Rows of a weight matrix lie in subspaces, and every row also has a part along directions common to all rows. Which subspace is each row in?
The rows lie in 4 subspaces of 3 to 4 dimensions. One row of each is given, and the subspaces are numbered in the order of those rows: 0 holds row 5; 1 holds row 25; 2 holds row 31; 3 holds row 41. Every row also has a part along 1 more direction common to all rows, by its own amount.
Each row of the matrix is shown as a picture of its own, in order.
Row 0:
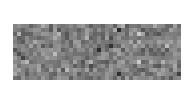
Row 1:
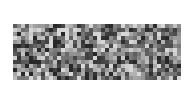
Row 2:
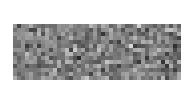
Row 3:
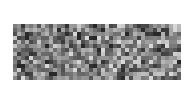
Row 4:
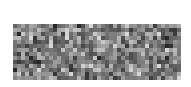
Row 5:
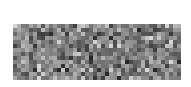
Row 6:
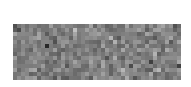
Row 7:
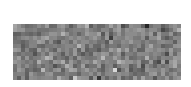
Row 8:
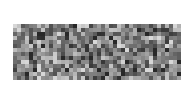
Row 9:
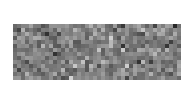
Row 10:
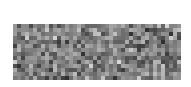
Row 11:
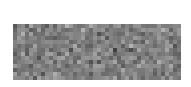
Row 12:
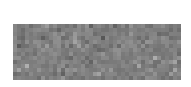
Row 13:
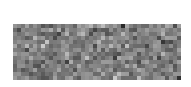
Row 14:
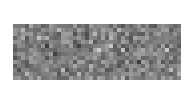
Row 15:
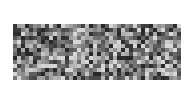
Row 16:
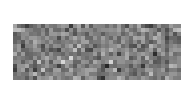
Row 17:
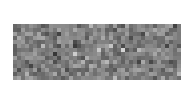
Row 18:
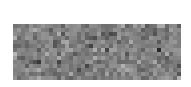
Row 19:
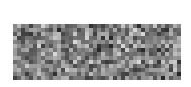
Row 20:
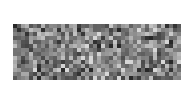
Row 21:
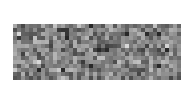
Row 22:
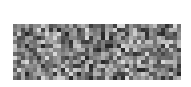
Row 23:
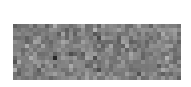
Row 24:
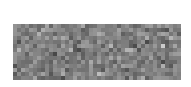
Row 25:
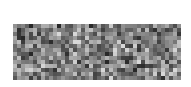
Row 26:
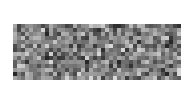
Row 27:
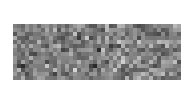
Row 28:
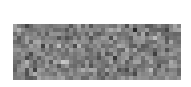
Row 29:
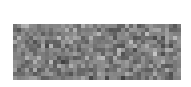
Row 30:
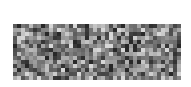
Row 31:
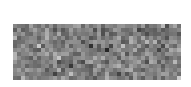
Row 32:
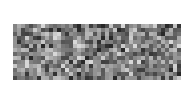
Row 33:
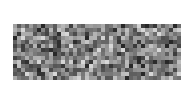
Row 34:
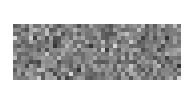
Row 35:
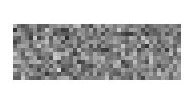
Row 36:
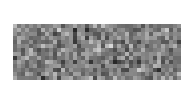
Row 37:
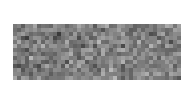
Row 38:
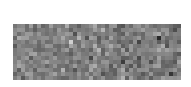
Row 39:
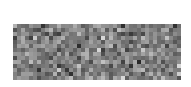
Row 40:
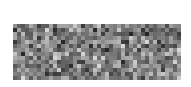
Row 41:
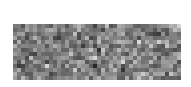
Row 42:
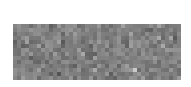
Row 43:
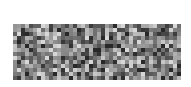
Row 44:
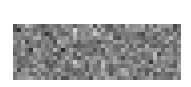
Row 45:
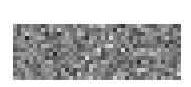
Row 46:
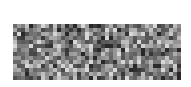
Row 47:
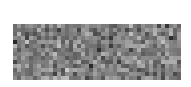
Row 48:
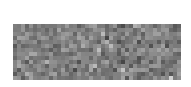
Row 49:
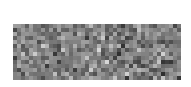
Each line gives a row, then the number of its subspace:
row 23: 2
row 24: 1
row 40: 2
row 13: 3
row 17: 0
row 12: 1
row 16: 0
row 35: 2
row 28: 0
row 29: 0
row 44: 0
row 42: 2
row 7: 0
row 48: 3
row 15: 1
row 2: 1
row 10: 1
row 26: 1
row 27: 3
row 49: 3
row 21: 2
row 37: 3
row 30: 3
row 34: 2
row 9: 0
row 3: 3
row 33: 0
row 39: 2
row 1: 2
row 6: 0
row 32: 3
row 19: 1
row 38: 3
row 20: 0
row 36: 0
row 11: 1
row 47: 1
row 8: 0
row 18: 2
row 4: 2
